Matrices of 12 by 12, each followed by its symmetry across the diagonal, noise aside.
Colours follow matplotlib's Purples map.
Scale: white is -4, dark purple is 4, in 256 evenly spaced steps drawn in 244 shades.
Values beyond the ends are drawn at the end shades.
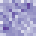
symmetric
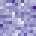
neither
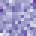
antisymmetric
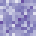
symmetric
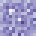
symmetric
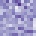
neither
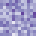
antisymmetric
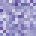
antisymmetric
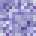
symmetric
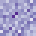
symmetric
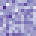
antisymmetric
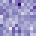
neither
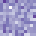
neither
